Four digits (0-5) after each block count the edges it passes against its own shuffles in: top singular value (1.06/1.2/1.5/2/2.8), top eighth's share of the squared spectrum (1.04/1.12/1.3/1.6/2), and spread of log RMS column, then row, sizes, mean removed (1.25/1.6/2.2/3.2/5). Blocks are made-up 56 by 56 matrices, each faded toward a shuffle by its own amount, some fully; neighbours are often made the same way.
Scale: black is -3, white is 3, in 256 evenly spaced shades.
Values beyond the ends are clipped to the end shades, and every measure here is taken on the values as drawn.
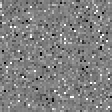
0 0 0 0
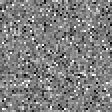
0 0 0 0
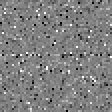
2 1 0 0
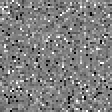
2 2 0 0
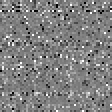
3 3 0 2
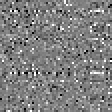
3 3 1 2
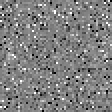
2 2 0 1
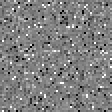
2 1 0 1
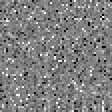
2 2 0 0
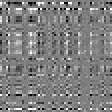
5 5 4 4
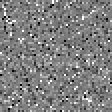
1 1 0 0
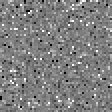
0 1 0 0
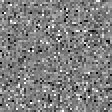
0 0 0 1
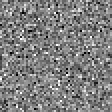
2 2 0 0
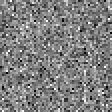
0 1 0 0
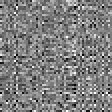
4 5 3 3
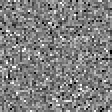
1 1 0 0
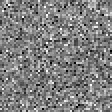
2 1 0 0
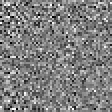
4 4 2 2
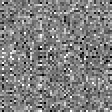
4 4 3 2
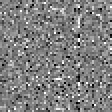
3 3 2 1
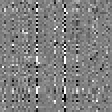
5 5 3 2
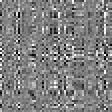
4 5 4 3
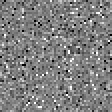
2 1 0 0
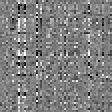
4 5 3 2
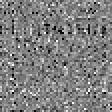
3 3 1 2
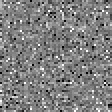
2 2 1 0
